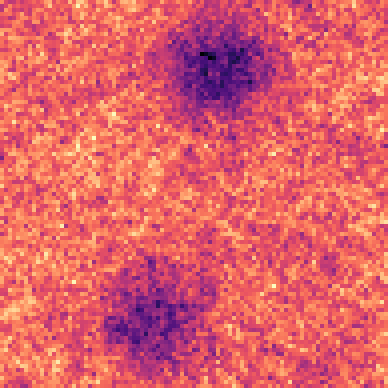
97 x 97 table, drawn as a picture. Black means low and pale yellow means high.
Grain: blotchy. Ninth with the lowest average: top middle. Dips: two. Stripes: none. Odd rows or columns: none.
